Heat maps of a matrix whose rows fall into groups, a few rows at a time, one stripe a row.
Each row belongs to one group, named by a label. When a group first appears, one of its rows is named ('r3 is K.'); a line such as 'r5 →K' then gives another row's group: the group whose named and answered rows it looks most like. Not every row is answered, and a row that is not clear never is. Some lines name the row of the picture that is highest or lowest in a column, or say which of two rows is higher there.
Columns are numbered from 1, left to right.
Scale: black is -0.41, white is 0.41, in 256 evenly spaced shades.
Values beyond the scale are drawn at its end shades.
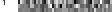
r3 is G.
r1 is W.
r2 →W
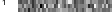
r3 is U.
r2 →G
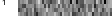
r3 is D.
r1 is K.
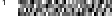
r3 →D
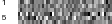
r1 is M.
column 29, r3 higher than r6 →No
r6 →G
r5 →U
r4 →K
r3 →M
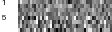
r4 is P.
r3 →D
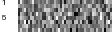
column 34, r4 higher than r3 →Yes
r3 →D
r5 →W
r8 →K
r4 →W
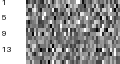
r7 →G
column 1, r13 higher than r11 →Yes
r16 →G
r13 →G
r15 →U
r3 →M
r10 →P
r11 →W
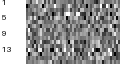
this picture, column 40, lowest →8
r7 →M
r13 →W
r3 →K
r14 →M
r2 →D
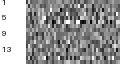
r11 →K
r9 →U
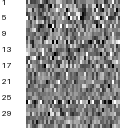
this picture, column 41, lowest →10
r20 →P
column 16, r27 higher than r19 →Yes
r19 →P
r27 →P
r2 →G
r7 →G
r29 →G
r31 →U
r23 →D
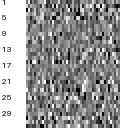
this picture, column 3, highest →25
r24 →K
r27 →G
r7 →M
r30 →W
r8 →M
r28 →P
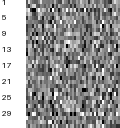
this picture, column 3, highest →24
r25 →D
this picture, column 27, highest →15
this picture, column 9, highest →10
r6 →G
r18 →G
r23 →W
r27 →W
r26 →G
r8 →D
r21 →M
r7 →D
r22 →P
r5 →W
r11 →U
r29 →P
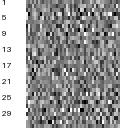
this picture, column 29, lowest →28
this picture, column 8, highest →7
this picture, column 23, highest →28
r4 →M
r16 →U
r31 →G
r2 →P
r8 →K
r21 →K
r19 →P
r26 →W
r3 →K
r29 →D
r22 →M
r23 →K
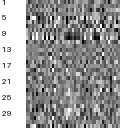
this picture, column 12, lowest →10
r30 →P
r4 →U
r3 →D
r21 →D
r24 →U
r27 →U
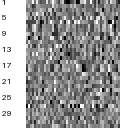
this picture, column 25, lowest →27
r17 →W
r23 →D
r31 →P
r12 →M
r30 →K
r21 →D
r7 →M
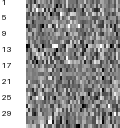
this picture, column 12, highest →31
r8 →M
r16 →U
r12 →D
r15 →P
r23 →D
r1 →P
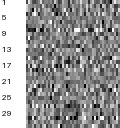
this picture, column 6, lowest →18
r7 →D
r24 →P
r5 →M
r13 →W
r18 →U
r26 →P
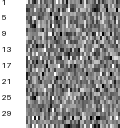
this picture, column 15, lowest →10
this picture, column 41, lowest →3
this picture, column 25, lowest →17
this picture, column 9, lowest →19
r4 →G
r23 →K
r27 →G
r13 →K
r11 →P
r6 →P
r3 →K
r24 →U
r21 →M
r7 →P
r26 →W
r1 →M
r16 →U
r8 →W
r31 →K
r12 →U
